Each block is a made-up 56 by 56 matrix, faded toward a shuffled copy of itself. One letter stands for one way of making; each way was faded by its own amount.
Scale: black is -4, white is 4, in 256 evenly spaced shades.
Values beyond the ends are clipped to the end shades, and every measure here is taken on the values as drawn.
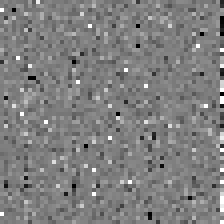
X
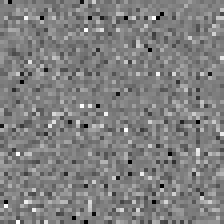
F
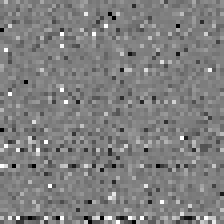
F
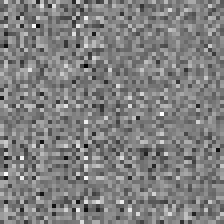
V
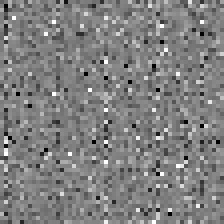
X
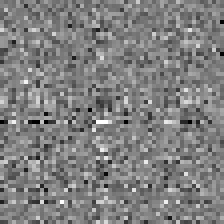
V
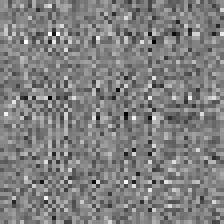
V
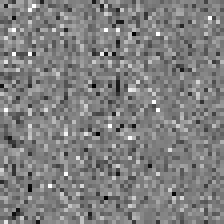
X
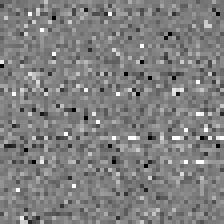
F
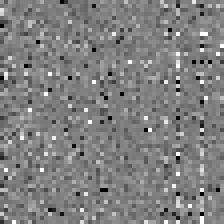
X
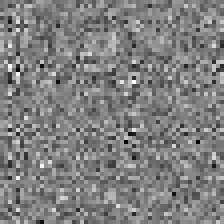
V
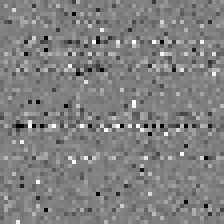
F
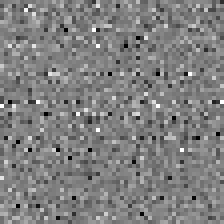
F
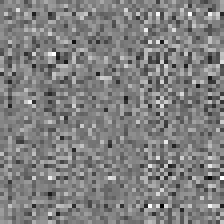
V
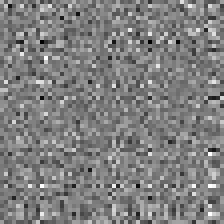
V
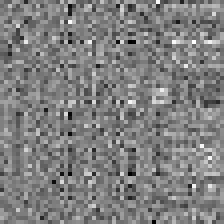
V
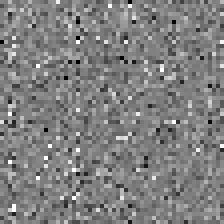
X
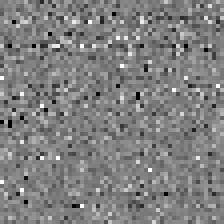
F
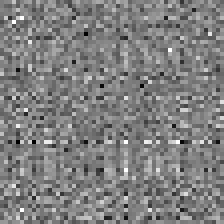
V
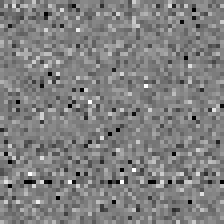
F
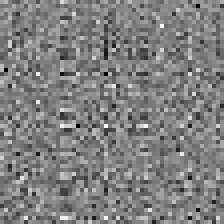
V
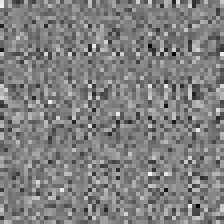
V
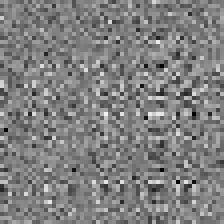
V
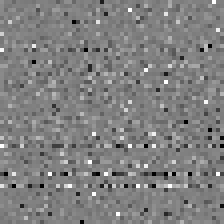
F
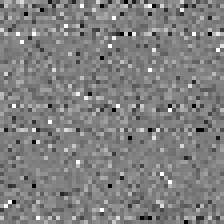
F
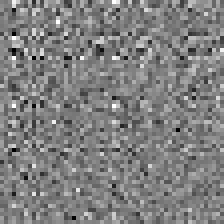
V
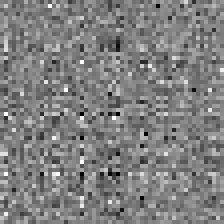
V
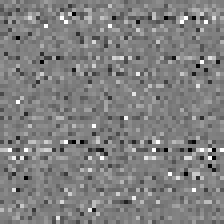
F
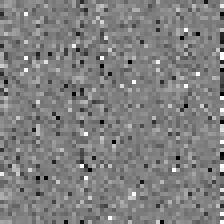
X
